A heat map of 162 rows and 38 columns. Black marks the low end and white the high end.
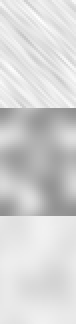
It is made of 3 by 1 panels. Panel 1,1: very high, slanting down to the right, faint in contrast. Panel 2,1: high, smooth. Panel 3,1: very high, smooth, faint in contrast.
